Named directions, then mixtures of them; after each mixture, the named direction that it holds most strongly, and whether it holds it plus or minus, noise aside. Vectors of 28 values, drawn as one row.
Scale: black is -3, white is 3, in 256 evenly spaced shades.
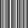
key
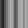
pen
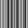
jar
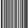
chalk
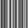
jar, minus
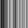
pen, plus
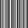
key, plus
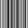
jar, plus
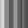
pen, minus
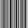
key, minus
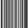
chalk, plus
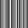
key, plus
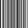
chalk, minus
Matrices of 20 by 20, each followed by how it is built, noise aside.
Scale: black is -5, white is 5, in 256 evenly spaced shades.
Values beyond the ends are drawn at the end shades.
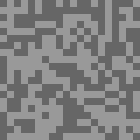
noise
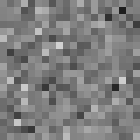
noise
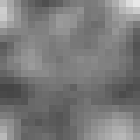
smooth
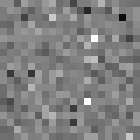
noise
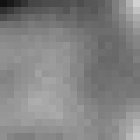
smooth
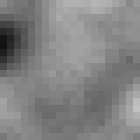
smooth
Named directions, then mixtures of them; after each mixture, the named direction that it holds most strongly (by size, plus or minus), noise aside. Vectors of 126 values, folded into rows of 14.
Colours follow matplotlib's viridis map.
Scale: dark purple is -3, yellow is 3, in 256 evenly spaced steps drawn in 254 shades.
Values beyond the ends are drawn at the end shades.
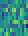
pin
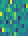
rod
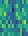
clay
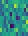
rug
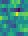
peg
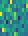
rod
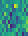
rug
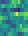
peg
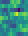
peg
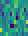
rug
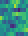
peg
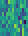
clay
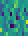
rug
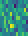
rug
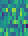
pin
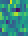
peg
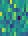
rod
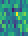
clay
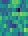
peg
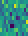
rug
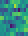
peg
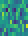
pin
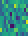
rug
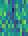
clay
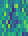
clay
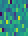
rod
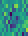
rug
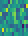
pin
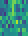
clay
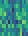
clay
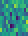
rug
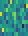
rod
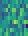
pin
